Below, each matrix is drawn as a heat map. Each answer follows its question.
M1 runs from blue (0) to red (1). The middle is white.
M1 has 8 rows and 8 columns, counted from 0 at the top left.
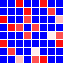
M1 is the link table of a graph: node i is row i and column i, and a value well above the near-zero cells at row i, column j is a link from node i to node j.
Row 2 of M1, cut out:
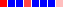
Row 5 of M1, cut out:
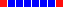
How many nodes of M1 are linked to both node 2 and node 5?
2
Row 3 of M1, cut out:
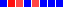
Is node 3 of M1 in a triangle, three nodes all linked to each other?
no
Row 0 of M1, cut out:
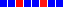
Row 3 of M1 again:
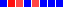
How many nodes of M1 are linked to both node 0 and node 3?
1
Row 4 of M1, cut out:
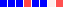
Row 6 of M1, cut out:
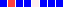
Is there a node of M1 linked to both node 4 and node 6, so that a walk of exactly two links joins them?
no
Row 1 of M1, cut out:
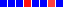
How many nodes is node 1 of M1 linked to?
2
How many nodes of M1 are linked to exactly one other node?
0
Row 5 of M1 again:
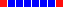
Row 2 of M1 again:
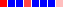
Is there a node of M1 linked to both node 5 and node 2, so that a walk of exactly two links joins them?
yes
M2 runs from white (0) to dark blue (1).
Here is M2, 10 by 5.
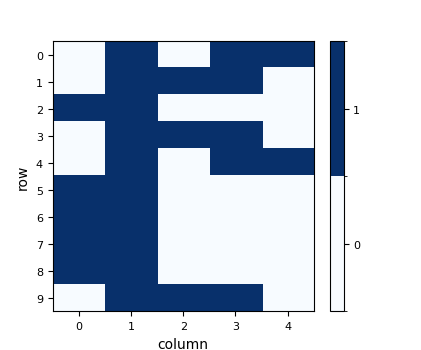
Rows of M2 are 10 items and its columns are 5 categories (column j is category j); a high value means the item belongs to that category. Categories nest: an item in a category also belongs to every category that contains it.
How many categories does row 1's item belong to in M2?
3
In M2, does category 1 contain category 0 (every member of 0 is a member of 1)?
yes
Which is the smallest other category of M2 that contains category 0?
1
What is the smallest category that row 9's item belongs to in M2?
2
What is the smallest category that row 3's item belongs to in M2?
2
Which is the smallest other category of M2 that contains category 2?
3
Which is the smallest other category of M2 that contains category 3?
1
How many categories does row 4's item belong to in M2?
3
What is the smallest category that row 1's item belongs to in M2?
2
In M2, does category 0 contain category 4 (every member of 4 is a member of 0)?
no
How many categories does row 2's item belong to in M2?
2
